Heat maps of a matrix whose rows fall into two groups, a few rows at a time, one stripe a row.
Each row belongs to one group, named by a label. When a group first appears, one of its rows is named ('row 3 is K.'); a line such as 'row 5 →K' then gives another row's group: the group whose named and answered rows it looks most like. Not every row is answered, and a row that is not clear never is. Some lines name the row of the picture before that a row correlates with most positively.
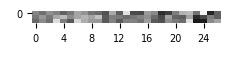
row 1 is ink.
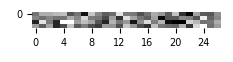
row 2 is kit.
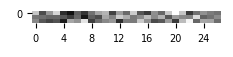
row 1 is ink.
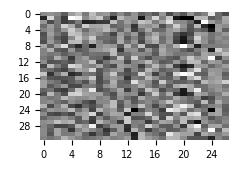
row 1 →kit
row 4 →ink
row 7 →kit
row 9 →ink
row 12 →kit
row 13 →kit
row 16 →kit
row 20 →kit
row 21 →ink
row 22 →ink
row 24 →ink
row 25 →kit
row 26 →ink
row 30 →ink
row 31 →ink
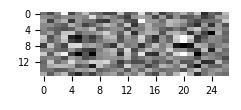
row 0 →ink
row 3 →ink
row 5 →ink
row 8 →kit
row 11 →ink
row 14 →kit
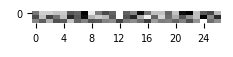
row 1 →ink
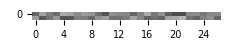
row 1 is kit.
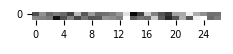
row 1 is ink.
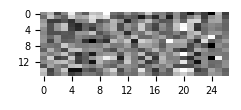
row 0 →ink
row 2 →kit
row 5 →kit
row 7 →ink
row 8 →ink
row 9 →kit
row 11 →ink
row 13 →kit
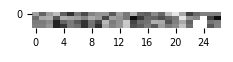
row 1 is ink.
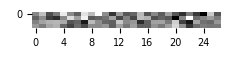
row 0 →ink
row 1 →kit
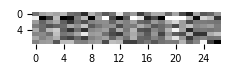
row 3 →kit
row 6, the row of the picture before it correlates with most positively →3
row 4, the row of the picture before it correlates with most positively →3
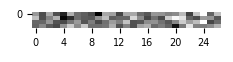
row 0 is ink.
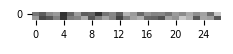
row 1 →kit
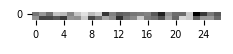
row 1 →kit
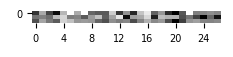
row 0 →kit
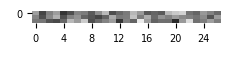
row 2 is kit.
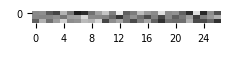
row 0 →ink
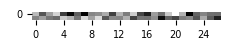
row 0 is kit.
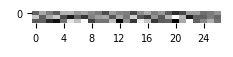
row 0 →kit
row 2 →kit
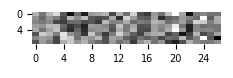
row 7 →kit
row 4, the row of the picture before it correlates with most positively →1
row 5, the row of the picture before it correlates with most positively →0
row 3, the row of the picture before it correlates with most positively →1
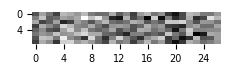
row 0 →kit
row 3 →kit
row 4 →kit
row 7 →kit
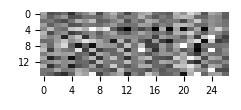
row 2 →kit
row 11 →kit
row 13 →kit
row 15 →kit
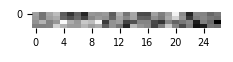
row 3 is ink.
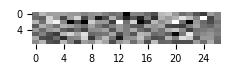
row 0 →ink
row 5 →kit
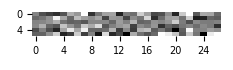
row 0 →kit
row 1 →ink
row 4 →kit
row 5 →ink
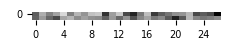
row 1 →kit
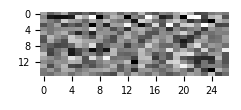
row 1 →kit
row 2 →ink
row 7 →kit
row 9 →ink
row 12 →ink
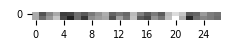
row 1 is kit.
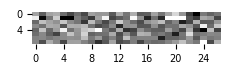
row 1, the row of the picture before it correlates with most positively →0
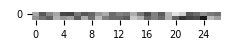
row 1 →ink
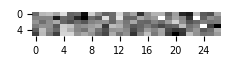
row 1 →ink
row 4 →kit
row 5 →kit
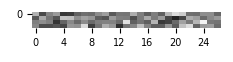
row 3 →kit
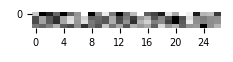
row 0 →kit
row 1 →kit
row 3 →ink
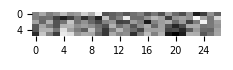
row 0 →ink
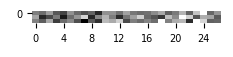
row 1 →kit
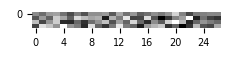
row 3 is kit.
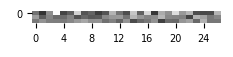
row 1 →ink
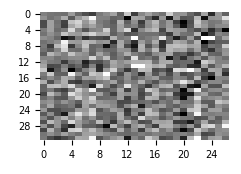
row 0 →ink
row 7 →ink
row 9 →ink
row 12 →ink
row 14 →kit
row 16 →ink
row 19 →kit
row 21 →kit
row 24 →kit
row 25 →kit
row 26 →ink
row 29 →kit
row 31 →kit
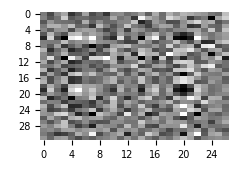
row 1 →ink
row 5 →kit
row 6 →kit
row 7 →ink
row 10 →ink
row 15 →kit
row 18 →kit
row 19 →kit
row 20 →kit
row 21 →kit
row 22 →ink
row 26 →kit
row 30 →kit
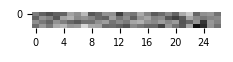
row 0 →kit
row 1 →kit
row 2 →ink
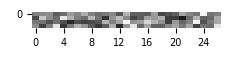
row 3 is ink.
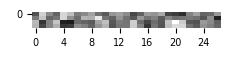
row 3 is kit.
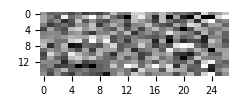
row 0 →ink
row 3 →kit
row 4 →kit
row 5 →ink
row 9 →ink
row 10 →kit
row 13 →ink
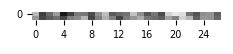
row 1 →kit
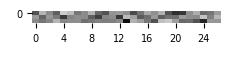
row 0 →kit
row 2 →ink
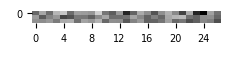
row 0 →ink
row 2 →ink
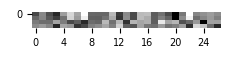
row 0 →kit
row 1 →kit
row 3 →ink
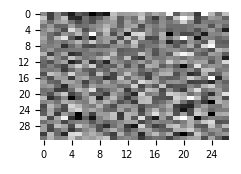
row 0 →ink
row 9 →ink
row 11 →ink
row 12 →ink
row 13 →kit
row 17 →ink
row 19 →kit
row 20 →ink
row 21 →kit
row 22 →ink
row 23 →kit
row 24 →kit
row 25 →ink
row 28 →ink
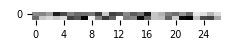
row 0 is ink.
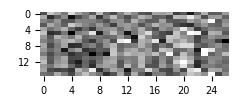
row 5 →kit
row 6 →ink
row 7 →ink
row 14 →kit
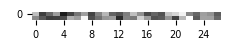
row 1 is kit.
